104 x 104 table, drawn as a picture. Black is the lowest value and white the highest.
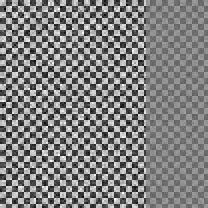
Seam: vertical, 70% of the way across, the right part calmer. Slope: none. Grain: checkered. Average level on the scale: 50%.
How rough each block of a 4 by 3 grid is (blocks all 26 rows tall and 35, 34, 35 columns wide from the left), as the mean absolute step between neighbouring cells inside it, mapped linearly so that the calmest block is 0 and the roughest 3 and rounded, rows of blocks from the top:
3 3 0 / 3 3 0 / 3 3 0 / 3 3 0
